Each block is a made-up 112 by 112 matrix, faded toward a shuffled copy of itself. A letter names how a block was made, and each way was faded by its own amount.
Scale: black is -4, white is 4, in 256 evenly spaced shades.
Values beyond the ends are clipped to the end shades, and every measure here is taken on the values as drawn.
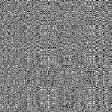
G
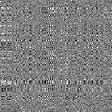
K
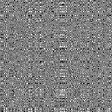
K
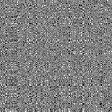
G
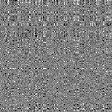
K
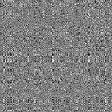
G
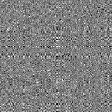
G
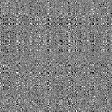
K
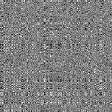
G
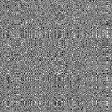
G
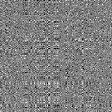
G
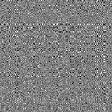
K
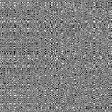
K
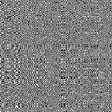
K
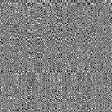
K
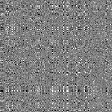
K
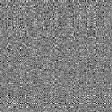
K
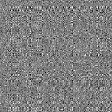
G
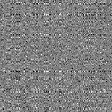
G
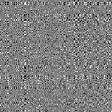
K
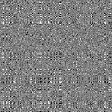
K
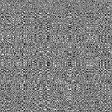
G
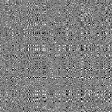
K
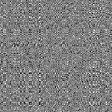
G
